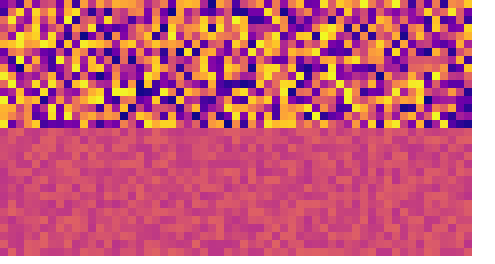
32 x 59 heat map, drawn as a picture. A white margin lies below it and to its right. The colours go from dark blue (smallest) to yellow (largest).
Overall the values sit about 50% of the way up the scale. Neither half mirrors the other. The bottom part is calmer, past a seam about 50% of the way down. The histogram is bell-shaped. The texture is fine-grained noise. No regular stripes run through it.
